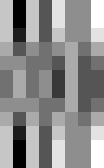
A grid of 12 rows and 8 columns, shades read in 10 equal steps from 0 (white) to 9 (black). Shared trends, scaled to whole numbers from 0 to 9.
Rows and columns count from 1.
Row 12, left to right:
2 9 2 6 1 4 4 0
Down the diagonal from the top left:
2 9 2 5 6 3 6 5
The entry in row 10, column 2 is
8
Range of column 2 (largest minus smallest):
6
